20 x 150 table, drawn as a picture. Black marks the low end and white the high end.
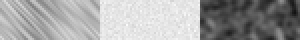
The table splits into one row of 3 panels. Panel 1,1: high, slanting down to the right. Panel 1,2: very high, fine-grained, faint in contrast. Panel 1,3: low, blotchy.
